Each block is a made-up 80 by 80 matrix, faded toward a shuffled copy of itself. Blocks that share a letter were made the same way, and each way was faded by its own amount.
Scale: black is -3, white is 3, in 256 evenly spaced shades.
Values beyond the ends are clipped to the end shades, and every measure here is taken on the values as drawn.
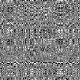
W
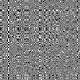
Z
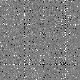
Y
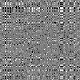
Z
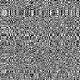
W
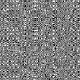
W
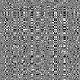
Z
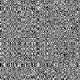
W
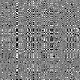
Z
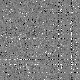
Y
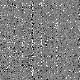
Y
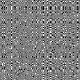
Z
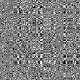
W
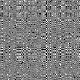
Z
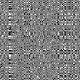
Z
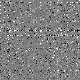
Y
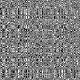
W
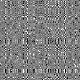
Z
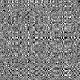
W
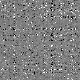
Y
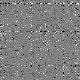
Y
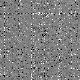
Y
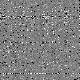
Y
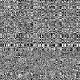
W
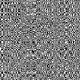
W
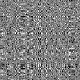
W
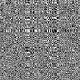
W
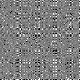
Z
